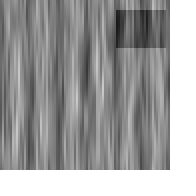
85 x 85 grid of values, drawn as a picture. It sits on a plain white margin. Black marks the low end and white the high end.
In the top right lies a patch that is lower than the rest. Stripes running up and down repeat 6 times from left to right. The top right is the ninth with the lowest average. Streaks run downward.
